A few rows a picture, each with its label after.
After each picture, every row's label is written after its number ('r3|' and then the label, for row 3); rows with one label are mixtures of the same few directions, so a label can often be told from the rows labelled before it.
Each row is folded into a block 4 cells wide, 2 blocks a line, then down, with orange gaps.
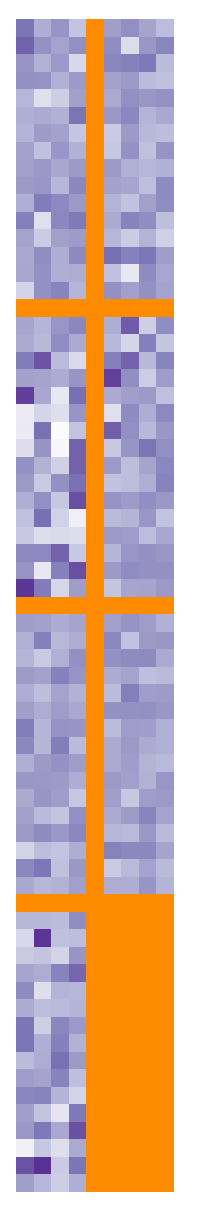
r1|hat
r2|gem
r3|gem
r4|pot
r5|gem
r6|gem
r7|gem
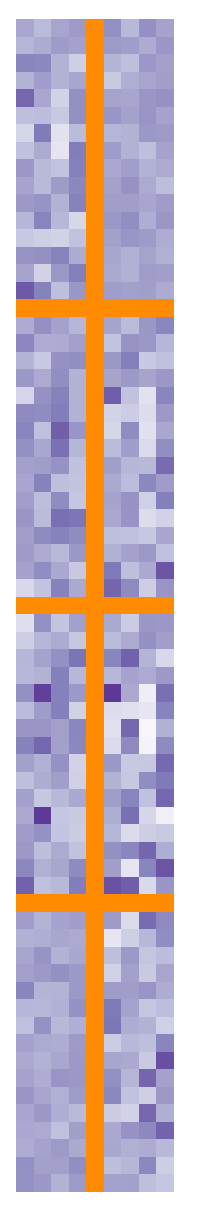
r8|gem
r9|pot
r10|gem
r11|gem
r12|hat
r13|gem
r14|gem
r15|hat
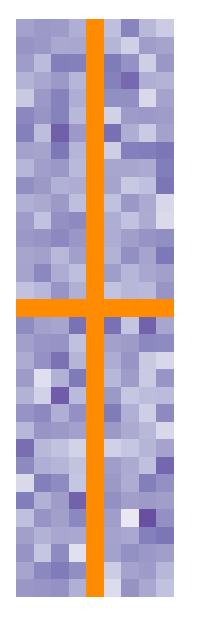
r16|gem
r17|pot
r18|pot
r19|hat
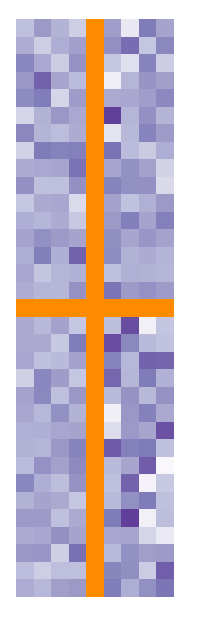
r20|pot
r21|pot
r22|pot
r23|hat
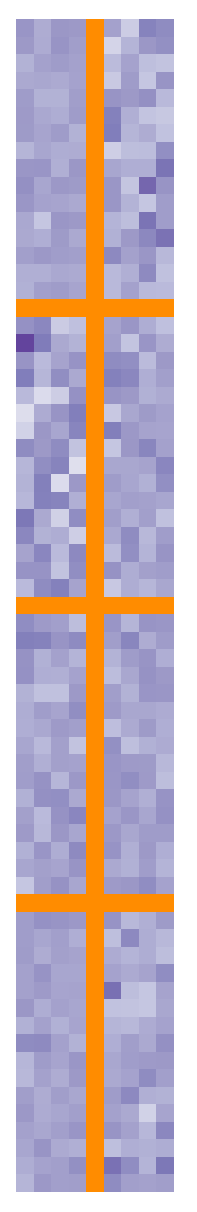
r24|hat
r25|hat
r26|hat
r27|pot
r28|hat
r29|pot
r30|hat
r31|gem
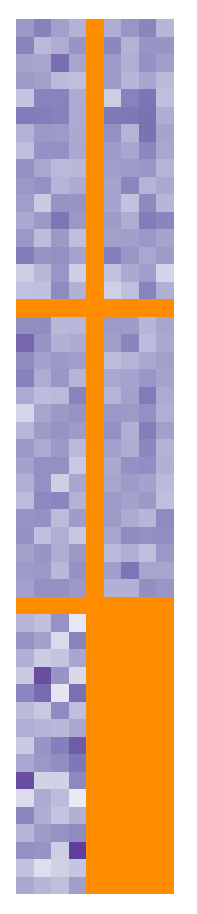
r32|gem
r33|gem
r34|hat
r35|gem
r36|pot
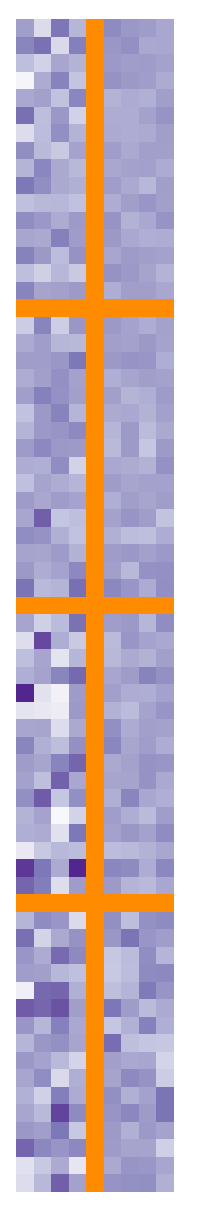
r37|pot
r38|hat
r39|hat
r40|gem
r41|gem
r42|gem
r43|gem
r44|pot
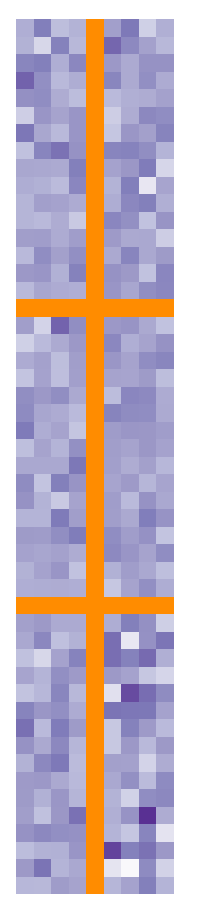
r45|pot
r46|hat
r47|hat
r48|gem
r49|gem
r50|gem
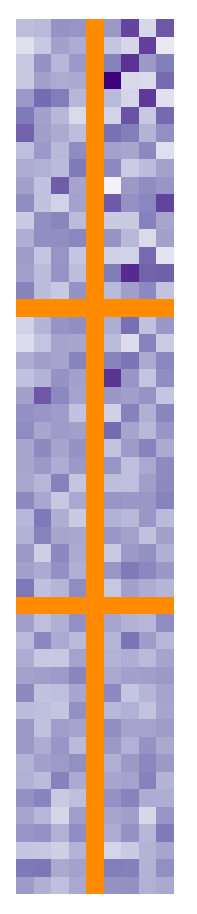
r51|hat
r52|pot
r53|hat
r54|pot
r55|gem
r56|gem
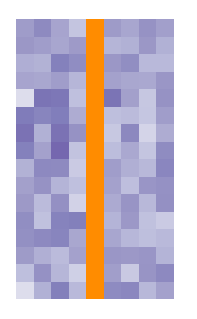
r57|gem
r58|gem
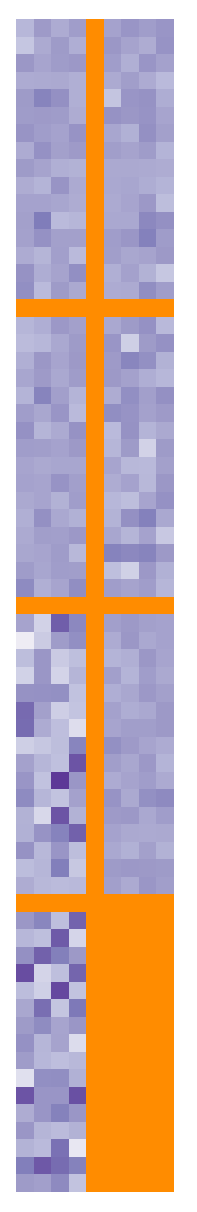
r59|hat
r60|gem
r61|hat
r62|gem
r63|hat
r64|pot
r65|pot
